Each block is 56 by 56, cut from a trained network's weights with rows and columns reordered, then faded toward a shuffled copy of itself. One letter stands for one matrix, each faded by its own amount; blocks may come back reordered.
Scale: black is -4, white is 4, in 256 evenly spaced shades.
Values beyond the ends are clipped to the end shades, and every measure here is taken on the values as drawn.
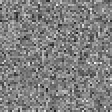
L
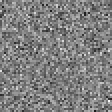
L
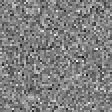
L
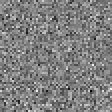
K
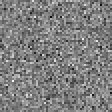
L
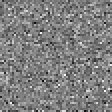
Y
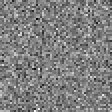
L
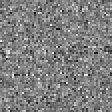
Y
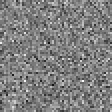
K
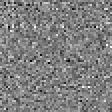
Y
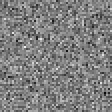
L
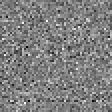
Y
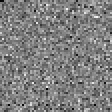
Y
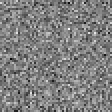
K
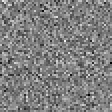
K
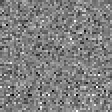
Y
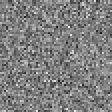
L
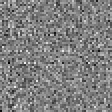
K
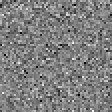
Y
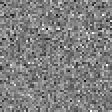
Y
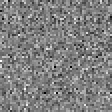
Y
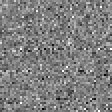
Y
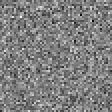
L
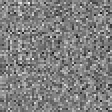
K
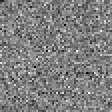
Y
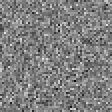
L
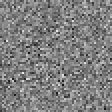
L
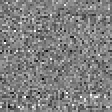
Y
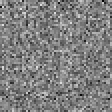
K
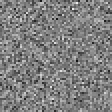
L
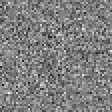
L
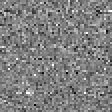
Y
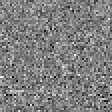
Y
